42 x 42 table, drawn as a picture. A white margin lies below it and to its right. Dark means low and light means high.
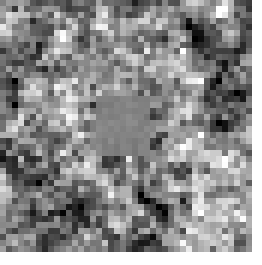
Odd patch: calmer, in the centre. Stripes: none. Calmest part: centre. Seam: none. Odd rows or columns: none.
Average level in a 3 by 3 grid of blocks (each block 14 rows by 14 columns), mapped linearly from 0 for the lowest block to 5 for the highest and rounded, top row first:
231 / 323 / 015
